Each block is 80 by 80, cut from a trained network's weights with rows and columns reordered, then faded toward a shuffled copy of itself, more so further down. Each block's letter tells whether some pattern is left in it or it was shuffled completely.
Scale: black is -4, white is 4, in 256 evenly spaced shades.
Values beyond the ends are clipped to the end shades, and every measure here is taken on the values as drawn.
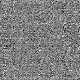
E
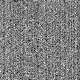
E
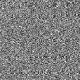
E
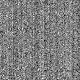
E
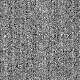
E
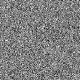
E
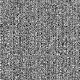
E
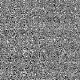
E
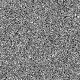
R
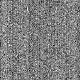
E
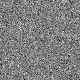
R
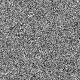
R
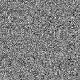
E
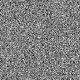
E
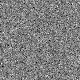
R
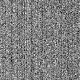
E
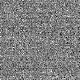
E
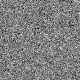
R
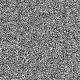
R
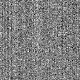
E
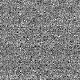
E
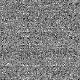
E
